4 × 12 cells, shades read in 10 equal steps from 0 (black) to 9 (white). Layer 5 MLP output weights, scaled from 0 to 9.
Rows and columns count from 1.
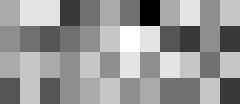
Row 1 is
6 8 8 2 4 6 4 0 6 8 5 7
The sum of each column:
20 26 20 16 22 25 26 19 21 21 21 18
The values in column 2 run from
4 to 8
